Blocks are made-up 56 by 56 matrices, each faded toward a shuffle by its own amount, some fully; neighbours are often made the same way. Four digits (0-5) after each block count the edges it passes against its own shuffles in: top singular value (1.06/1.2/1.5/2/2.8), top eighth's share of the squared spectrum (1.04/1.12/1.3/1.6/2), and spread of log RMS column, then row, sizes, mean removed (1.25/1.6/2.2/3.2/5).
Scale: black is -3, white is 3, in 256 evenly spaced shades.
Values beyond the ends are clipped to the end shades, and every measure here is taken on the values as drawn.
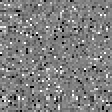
3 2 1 1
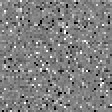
2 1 0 0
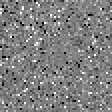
1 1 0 0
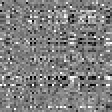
4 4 2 3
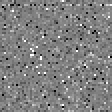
1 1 0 0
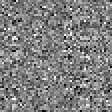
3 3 2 1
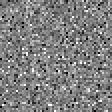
0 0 0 0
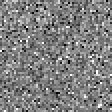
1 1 0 0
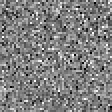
0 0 0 0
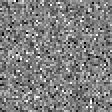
0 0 0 0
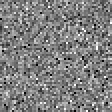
0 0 0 0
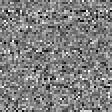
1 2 0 3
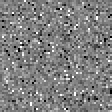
2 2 1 0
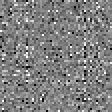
3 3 2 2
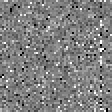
3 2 1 0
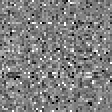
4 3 1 2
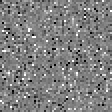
0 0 1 0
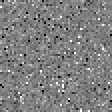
0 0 0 0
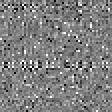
4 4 2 2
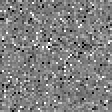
1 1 0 0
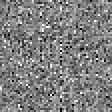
1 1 2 0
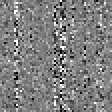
2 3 3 0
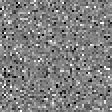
3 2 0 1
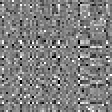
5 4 3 3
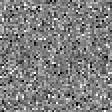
3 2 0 1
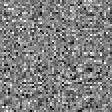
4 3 2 1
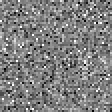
2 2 0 0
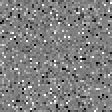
0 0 0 0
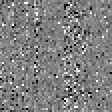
2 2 3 0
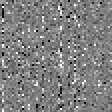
2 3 3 0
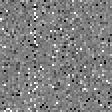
2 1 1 0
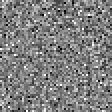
2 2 0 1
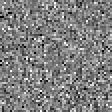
2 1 0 1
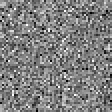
3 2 1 0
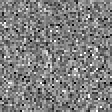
2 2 0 0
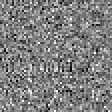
3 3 2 1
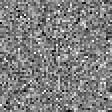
2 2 0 0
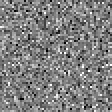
1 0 0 0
